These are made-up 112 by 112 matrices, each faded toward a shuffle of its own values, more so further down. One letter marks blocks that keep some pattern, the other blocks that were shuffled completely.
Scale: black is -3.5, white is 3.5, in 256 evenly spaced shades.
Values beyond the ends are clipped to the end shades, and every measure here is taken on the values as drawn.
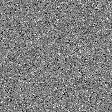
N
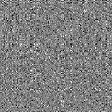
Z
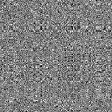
Z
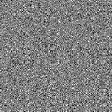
Z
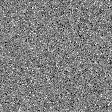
N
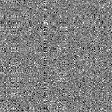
Z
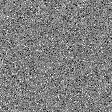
N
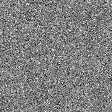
N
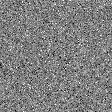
N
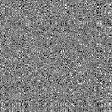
Z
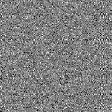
Z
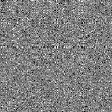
Z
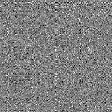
Z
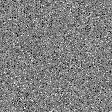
N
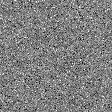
N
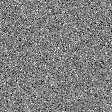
N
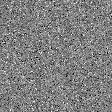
N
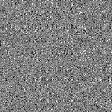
Z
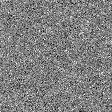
N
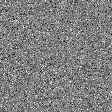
N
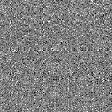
Z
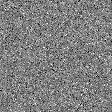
N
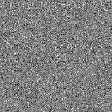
Z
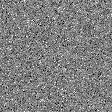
N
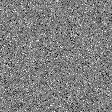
N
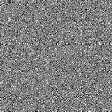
Z
